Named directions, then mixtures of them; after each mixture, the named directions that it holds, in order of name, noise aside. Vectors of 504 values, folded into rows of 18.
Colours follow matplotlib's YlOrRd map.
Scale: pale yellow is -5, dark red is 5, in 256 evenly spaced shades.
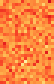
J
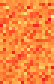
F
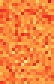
J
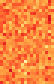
F, J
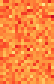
F, J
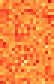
J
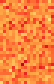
F, J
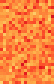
F, J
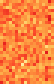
F, J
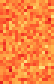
F, J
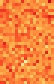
J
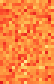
F, J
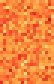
F, J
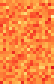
F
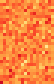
F, J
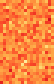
F, J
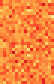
F, J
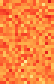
J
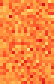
F, J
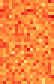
F, J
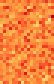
F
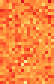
J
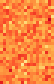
F, J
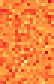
J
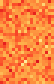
J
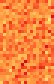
F, J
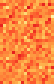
F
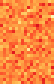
F, J
